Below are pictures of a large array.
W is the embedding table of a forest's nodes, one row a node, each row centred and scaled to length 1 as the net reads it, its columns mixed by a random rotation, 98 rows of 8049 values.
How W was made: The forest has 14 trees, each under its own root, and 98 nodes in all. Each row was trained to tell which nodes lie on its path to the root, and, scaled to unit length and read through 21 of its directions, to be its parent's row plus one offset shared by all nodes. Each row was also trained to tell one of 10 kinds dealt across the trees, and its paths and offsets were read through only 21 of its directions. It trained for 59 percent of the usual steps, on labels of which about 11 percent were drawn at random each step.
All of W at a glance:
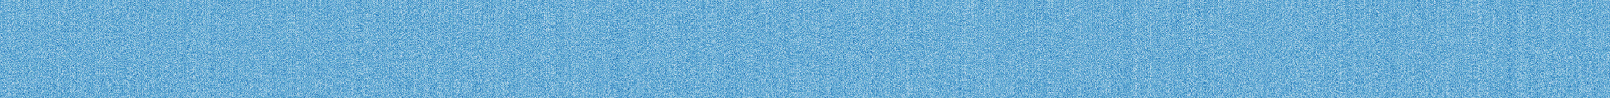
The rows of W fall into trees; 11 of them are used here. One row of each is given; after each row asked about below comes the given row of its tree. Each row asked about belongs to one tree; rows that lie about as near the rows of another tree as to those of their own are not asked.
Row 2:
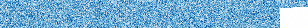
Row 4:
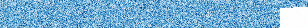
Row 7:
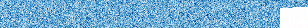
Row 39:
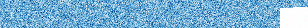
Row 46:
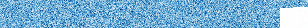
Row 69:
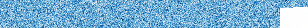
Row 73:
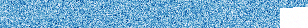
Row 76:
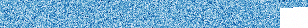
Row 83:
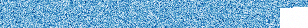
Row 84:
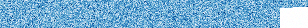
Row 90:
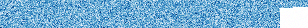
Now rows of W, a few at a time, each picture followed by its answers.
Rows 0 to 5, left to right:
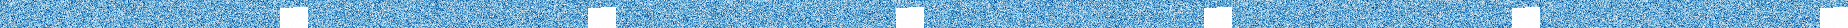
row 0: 83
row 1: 83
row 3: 83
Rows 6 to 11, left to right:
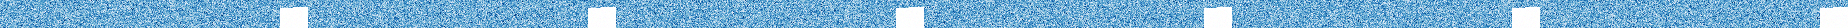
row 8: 73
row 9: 83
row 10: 46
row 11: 7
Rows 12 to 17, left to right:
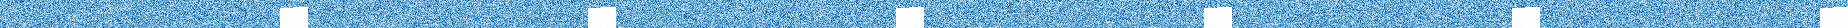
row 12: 7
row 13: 83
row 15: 4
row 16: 69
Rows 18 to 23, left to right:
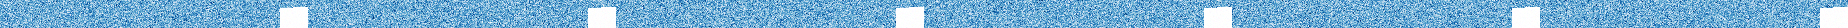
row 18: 69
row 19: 39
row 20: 7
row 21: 46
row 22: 69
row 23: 73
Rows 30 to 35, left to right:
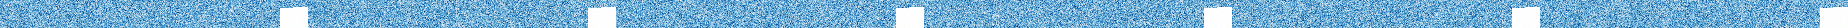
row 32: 39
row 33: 7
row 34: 69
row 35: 2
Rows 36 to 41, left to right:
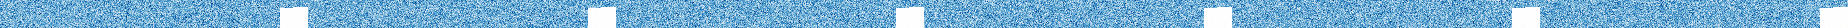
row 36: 83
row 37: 7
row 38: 46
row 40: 76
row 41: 46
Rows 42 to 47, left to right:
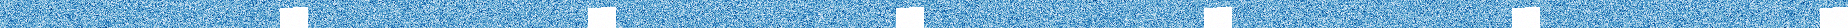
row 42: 69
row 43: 7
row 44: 69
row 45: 2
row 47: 73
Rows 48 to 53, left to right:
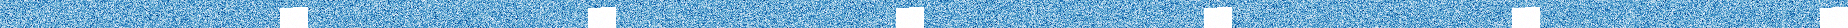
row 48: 84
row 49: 73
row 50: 76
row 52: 2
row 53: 90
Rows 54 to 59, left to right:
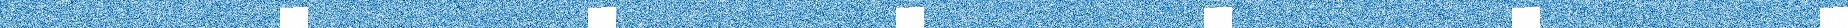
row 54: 83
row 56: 7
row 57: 84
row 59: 4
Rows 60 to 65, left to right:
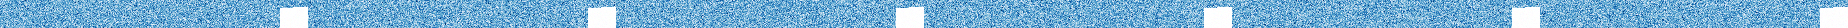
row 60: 7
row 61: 46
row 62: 90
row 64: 7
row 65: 69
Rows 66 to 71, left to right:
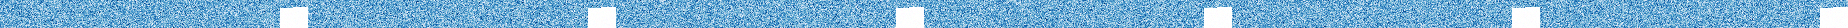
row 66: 46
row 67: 76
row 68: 69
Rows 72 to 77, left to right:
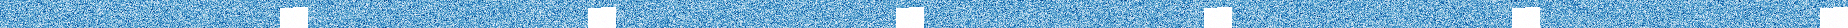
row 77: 76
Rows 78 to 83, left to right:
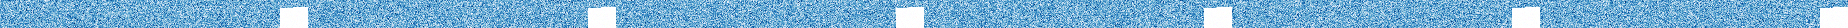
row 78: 69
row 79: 83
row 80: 2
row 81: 90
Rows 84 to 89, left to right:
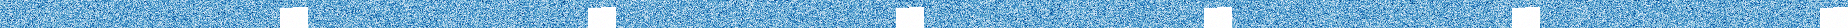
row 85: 69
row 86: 4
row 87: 83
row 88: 46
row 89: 46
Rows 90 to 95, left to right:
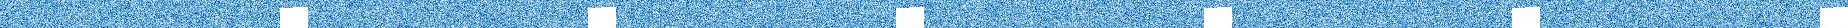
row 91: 2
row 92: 83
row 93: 46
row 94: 46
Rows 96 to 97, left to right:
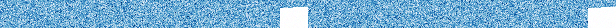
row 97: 7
